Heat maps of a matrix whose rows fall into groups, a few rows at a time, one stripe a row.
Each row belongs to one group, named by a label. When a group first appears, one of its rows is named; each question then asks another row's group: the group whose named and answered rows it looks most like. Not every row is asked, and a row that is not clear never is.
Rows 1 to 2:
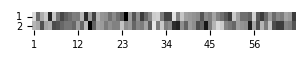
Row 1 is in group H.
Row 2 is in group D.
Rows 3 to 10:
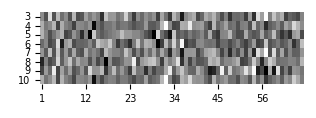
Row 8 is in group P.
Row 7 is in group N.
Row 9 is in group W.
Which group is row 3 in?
N
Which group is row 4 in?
H
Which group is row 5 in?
D
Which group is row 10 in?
H
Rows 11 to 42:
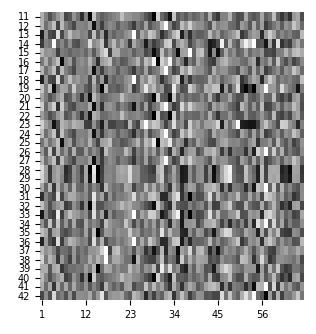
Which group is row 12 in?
H
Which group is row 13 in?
P
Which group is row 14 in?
W
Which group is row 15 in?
H
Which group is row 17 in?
H
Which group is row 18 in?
P
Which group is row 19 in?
N
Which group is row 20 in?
D
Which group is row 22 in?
D
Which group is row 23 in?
N
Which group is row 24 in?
H
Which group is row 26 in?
N
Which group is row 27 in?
H
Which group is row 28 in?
D
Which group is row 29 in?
D
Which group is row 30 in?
N
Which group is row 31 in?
P
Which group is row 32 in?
D
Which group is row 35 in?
D
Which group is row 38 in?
H
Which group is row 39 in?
D
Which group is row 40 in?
D
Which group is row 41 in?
N
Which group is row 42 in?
W
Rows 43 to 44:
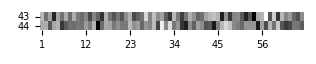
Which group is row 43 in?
N
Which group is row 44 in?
D
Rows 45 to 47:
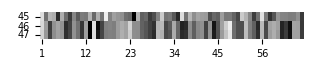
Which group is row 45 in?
H
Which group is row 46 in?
D
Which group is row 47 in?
D
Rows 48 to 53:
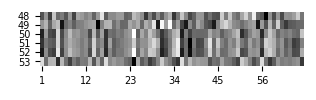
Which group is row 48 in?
W
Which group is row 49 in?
D
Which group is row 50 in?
P
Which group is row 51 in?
P
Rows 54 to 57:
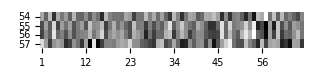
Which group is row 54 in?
N
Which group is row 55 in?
W
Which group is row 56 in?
W
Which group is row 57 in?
D
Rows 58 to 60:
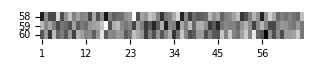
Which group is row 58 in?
P
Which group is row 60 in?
W
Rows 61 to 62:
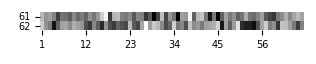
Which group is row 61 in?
H
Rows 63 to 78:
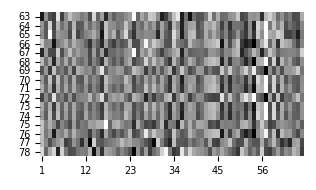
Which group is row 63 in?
P
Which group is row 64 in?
N
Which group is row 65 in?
N
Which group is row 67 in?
P
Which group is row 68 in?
N
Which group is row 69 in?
W
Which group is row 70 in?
N
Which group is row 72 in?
W
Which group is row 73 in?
N
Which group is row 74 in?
N
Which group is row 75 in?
H
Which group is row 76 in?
N
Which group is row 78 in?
H
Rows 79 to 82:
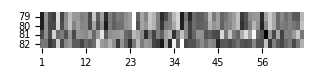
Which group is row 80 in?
P
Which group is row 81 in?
W
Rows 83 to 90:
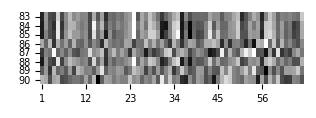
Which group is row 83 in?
P
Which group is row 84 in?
P
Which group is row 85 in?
P
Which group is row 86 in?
N
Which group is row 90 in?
D
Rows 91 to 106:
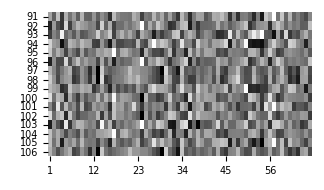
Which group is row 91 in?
N
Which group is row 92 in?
P
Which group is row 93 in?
W
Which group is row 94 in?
N
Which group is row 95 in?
H
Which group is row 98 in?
D
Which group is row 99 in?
N
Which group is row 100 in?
H
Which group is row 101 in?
N
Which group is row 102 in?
H
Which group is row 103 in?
P
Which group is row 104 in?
H
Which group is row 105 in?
N
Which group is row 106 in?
D
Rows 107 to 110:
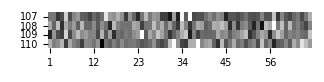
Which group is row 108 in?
N
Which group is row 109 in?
P
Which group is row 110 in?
H
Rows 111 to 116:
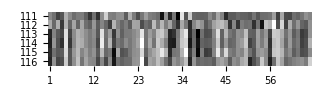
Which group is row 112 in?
N
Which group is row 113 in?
P
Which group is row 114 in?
P
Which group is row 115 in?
P
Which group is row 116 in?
P
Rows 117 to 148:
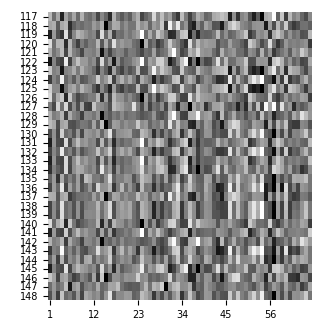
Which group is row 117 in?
N
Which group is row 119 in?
P
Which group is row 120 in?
H
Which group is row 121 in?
H
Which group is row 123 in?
N
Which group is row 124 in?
W
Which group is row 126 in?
H
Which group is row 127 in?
N
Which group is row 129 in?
D
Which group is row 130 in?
W
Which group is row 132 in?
W
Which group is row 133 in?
P
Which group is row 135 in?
W
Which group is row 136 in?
W
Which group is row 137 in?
D
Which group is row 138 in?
W
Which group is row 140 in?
H
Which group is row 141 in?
P
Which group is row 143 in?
W
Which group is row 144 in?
W
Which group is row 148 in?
W
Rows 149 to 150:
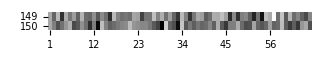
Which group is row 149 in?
N
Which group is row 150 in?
D
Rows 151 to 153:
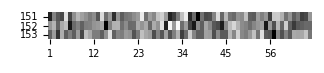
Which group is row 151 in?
P
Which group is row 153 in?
W
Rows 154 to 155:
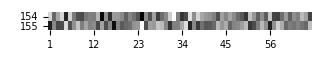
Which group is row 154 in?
H
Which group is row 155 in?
P
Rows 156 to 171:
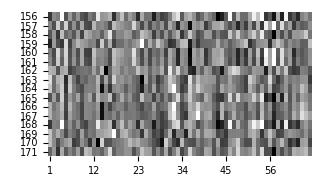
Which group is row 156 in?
W
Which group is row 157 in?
N
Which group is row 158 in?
W
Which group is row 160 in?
N
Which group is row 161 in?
N
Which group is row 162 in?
D
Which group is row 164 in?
H
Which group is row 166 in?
H
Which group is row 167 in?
H
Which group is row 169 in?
H
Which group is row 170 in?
D
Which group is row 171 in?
W
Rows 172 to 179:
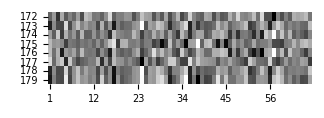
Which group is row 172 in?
W
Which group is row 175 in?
H
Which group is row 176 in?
N
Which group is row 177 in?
H
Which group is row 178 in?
P
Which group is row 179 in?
P
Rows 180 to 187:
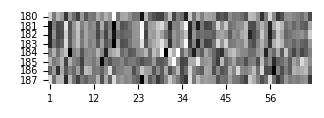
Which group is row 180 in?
H
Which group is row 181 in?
P
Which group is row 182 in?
P
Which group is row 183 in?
P
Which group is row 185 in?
H
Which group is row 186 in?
W
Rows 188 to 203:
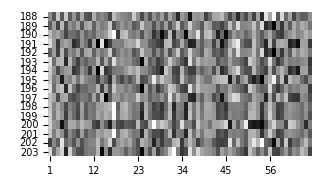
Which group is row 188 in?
N
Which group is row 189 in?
W
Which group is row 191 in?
D
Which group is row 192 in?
W
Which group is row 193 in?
H
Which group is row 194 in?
D
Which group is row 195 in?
N
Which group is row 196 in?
H
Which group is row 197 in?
D
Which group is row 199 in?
H
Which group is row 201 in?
H
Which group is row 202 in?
W
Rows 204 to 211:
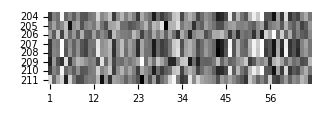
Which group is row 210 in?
W
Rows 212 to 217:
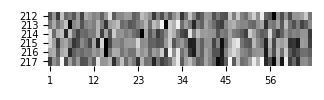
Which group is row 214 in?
H
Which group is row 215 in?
D
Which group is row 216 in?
D
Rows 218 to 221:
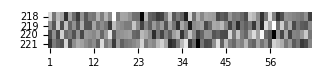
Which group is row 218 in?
H
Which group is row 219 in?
N
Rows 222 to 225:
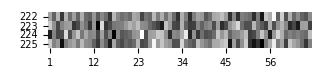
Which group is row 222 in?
N
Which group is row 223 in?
D
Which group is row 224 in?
P
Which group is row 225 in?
N
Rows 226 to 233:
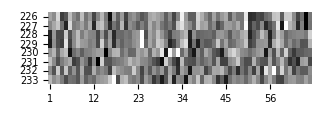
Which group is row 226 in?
N
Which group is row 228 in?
P
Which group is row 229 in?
P
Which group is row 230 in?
D
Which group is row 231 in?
D
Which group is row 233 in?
H
